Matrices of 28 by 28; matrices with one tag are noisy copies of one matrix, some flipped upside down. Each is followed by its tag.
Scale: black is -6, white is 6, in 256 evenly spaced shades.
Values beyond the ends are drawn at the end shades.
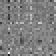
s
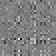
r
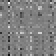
s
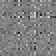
r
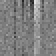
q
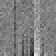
q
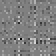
r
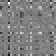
s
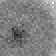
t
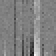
q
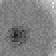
t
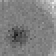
t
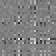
r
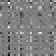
s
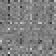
s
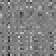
s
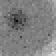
t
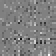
r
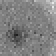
t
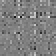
r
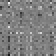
s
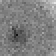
t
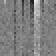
q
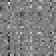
s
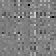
r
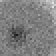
t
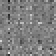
s
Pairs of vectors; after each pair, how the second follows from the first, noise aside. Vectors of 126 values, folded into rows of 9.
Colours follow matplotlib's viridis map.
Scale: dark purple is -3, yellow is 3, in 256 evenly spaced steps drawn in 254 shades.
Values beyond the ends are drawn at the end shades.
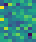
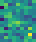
negated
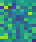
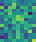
negated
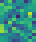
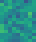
shrunk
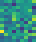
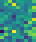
sign-scrambled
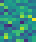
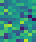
negated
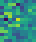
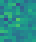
shrunk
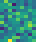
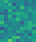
shrunk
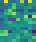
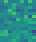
shrunk
